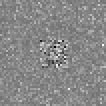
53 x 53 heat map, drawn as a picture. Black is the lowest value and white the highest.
No seam splits the table. Values change most from cell to cell in the centre. No overall slope runs across the table. In the centre lies a patch that is rougher than the rest. The grain is fine, like static.
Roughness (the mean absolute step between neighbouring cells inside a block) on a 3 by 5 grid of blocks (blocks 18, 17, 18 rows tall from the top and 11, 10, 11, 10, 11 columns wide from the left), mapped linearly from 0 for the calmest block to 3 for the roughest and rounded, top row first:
0 0 0 0 0 / 0 0 3 1 0 / 0 0 0 0 0
